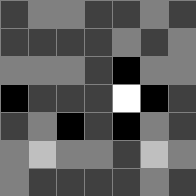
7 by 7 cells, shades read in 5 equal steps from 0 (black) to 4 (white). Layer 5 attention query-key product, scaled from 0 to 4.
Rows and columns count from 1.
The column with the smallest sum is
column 4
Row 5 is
1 2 0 1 0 2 1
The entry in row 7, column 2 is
1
